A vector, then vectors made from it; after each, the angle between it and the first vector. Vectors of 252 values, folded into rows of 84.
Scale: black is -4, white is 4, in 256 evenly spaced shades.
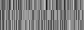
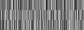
nearly parallel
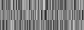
partly aligned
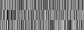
orthogonal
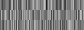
nearly parallel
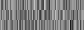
orthogonal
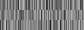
partly aligned
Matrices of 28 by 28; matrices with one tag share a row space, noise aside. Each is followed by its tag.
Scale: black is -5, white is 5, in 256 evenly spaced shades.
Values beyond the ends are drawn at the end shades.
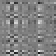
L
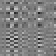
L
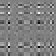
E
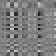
L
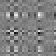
L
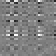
L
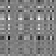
E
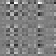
L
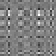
E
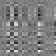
L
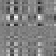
L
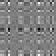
E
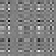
E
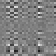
L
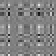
E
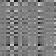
L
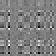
E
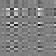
L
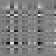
L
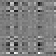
L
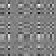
E
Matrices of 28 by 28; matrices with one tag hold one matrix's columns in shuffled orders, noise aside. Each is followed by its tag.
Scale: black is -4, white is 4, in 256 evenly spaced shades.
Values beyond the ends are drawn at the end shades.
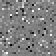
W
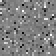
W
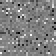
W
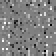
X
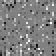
X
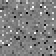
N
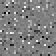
N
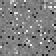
N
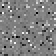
N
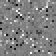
W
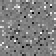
N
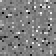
N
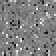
X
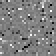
W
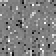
X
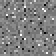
W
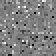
N
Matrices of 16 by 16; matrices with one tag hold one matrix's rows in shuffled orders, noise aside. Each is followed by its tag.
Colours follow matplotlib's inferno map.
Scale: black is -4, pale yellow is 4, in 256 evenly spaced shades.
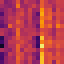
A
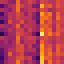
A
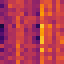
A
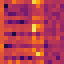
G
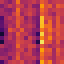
A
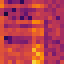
G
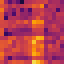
G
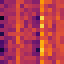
A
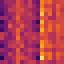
A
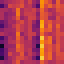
A
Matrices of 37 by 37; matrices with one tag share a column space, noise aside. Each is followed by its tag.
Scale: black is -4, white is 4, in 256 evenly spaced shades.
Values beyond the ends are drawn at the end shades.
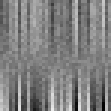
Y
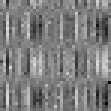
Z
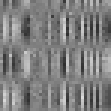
Z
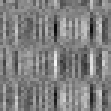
Z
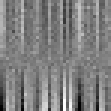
Y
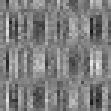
Z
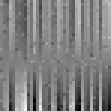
Y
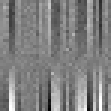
Y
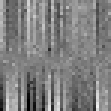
Y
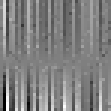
Y
